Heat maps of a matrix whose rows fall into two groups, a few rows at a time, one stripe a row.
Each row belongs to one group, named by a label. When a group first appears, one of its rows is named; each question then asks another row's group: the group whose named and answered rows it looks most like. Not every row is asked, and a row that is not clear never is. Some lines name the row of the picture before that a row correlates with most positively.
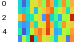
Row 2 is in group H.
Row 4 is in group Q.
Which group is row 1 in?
Q
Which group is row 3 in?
Q
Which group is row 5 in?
Q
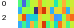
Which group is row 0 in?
Q
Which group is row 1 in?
Q
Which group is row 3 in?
Q
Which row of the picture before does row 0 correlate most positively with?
0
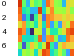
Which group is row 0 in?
H
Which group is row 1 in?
H
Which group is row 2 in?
H
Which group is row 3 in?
H
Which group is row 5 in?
H
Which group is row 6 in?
Q
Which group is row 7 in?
Q
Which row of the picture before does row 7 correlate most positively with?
1
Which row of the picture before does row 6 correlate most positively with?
0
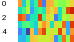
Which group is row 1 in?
H
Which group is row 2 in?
H
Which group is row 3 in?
Q
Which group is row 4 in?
Q
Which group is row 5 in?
Q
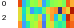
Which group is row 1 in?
H
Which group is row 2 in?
H
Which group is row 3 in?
H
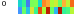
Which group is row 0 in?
Q
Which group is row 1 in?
Q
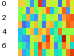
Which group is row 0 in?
H
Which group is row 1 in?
Q
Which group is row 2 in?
H
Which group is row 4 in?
Q
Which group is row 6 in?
Q
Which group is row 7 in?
H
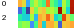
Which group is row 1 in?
Q
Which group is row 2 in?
Q
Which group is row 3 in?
H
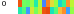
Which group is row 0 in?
H
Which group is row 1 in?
Q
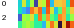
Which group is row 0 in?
Q
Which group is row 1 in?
Q
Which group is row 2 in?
Q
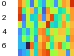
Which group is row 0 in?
H
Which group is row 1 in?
H
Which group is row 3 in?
Q
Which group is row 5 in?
Q
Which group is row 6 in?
Q
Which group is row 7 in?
Q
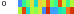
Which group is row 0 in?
Q
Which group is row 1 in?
H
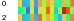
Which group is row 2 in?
Q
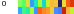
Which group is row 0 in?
H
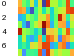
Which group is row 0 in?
H
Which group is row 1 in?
H
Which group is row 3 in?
Q
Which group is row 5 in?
H
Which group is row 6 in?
Q
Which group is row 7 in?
H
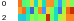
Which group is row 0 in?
H
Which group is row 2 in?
Q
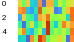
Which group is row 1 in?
H
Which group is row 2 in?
Q
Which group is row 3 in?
Q
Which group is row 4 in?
H
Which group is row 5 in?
Q
